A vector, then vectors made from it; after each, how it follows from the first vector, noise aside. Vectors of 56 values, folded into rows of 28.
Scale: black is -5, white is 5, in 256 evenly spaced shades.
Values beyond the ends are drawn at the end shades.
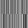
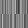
wrapped around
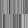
sign-scrambled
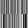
scaled up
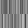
sign-scrambled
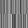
wrapped around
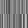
sign-scrambled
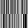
scaled up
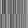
wrapped around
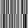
scaled up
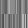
sign-scrambled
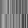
sign-scrambled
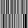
scaled up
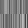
sign-scrambled
